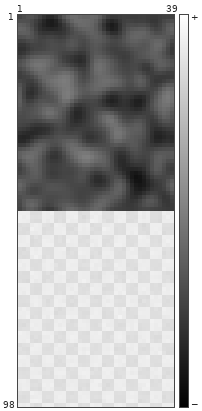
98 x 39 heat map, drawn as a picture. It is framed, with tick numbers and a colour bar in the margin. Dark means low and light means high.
It is made of 2 by 1 panels. Panel 1,1: low, blotchy. Panel 2,1: very high, checkered, faint in contrast.
